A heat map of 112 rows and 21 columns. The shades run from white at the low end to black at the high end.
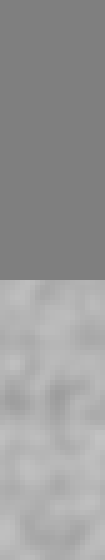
It is made of 2 by 1 panels. Panel 1,1: middling, flat. Panel 2,1: low, blotchy, faint in contrast.
